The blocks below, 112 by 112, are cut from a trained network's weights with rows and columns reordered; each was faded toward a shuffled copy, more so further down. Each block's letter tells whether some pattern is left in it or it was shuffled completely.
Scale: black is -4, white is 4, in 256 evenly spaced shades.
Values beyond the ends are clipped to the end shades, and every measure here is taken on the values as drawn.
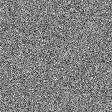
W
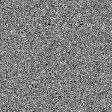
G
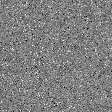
W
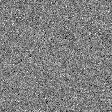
G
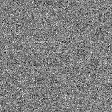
G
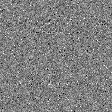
G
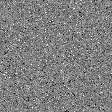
W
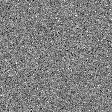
W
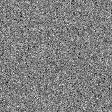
G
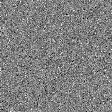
G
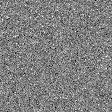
W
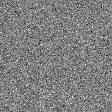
W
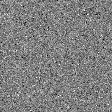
G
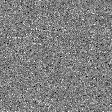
G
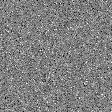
W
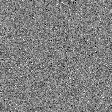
G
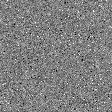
W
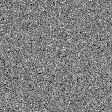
W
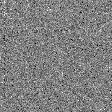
G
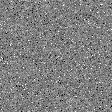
W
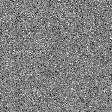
G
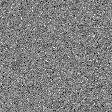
G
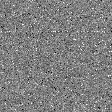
G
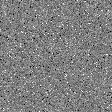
W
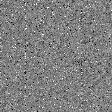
G
